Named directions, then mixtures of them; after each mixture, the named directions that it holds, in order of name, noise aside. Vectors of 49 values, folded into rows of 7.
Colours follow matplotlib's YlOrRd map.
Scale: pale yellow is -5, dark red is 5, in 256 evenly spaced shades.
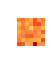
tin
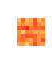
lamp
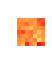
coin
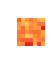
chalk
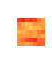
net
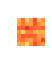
lamp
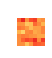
lamp, net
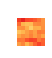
net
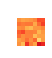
coin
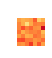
chalk, lamp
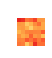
net, tin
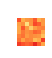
chalk, tin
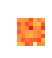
tin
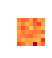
tin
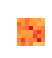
coin, tin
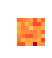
tin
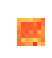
net, tin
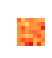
chalk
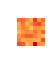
tin
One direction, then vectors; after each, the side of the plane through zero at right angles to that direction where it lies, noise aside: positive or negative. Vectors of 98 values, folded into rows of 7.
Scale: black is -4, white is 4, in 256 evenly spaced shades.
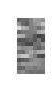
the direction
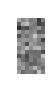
negative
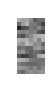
negative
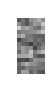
positive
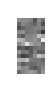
negative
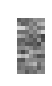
positive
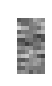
positive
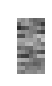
negative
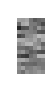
negative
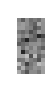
positive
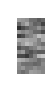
negative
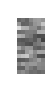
positive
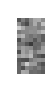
positive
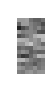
negative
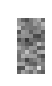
positive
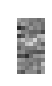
negative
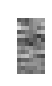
positive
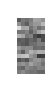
positive
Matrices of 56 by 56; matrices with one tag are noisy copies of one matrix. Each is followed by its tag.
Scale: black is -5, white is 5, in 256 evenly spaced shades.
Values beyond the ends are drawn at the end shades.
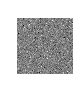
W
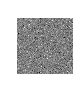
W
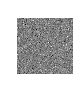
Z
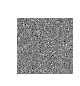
Z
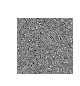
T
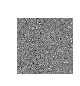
T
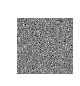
Z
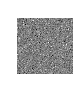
Z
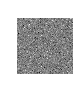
W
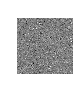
T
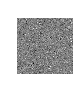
T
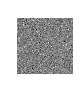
Z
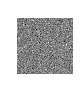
Z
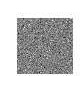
W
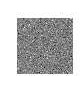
W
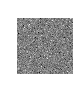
W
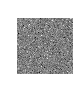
W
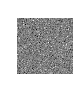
Z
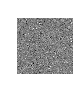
T
